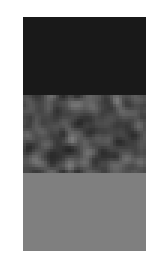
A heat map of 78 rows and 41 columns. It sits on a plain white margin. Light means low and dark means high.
The table splits into 3 rows of 1 panel. Panel 1,1: very high, flat. Panel 2,1: high, blotchy. Panel 3,1: middling, flat.
